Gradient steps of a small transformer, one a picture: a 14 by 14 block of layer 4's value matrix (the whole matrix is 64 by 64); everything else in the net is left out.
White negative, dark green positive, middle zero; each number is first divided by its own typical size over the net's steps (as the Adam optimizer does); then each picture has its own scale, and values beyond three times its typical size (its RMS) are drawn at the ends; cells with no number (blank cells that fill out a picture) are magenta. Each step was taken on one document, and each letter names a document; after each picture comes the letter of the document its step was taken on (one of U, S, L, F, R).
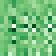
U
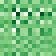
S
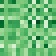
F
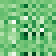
U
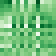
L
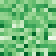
F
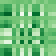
L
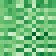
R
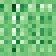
S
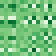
F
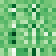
U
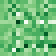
R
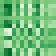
L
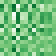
S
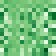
F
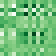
U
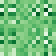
F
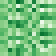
R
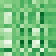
L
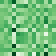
U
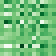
L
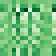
S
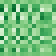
S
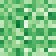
F
